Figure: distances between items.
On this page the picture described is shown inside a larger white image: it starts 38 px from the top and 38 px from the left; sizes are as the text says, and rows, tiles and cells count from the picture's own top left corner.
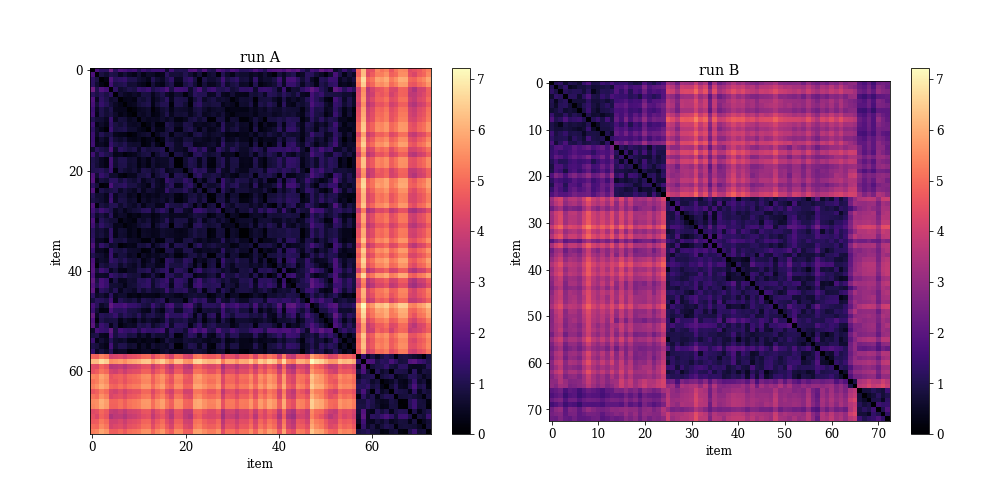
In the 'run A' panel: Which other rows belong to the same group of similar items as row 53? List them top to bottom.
0, 1, 2, 3, 4, 5, 6, 7, 8, 9, 10, 11, 12, 13, 14, 15, 16, 17, 18, 19, 20, 21, 22, 23, 24, 25, 26, 27, 28, 29, 30, 31, 32, 33, 34, 35, 36, 37, 38, 39, 40, 41, 42, 43, 44, 45, 46, 47, 48, 49, 50, 51, 52, 54, 55, 56
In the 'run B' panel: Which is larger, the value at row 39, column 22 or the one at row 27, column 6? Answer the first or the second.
the first
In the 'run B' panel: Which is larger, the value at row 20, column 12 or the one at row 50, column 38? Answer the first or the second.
the first
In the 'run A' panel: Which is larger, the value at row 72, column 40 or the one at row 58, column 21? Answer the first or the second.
the second
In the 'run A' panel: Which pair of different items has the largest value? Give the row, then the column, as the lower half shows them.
58, 47
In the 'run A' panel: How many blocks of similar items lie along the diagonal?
2
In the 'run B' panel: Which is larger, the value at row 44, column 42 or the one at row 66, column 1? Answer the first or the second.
the second
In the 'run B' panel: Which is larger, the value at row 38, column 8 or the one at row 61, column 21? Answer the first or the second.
the first
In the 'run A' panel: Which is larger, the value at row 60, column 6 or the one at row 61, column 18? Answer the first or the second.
the second
